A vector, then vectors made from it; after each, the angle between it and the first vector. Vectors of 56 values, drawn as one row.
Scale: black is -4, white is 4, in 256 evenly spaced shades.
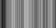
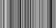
partly opposed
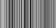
partly opposed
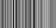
orthogonal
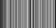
partly aligned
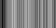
nearly parallel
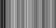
nearly parallel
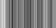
nearly opposite
